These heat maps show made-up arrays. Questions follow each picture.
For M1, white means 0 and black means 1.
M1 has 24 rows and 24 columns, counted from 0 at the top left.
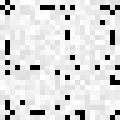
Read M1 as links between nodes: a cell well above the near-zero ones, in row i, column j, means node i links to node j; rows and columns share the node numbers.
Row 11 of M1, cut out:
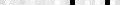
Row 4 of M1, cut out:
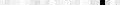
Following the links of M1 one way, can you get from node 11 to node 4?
yes
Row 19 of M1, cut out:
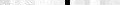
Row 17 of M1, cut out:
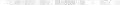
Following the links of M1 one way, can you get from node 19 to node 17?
no
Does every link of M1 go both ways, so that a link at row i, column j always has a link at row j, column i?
yes
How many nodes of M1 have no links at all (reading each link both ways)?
3
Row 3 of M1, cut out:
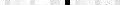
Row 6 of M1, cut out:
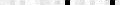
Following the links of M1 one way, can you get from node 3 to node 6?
yes
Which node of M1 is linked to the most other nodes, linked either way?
node 1
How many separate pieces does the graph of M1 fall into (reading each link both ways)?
4
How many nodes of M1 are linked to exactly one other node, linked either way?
7
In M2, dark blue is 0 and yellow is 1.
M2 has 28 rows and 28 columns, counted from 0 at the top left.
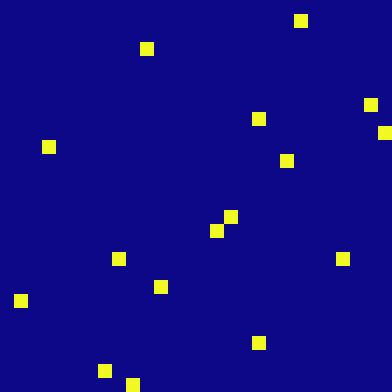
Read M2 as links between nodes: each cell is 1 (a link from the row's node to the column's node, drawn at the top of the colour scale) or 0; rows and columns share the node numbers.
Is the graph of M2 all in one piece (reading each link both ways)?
no
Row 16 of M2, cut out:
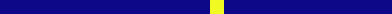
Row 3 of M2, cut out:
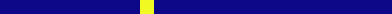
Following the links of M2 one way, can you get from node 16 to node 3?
no
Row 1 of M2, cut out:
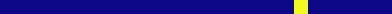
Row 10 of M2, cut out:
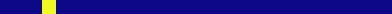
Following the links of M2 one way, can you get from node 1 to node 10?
no
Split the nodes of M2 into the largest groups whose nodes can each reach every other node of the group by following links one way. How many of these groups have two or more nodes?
7
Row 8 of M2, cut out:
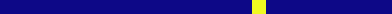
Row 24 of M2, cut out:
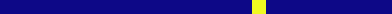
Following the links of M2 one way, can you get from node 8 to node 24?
yes
